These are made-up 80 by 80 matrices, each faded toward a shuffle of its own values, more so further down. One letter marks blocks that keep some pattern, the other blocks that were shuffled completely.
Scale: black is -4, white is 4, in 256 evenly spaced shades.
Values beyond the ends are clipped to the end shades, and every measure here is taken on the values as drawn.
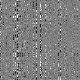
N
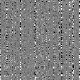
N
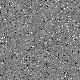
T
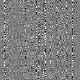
N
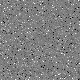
T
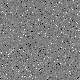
T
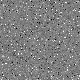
T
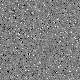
T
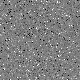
T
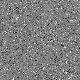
T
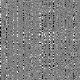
N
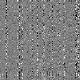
N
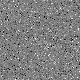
T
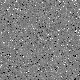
T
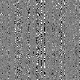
N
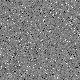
T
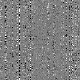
N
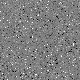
T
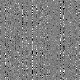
N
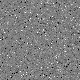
T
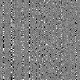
N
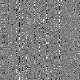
N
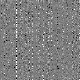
N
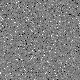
T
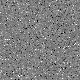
T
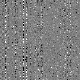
N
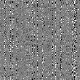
N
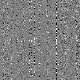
N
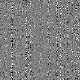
N
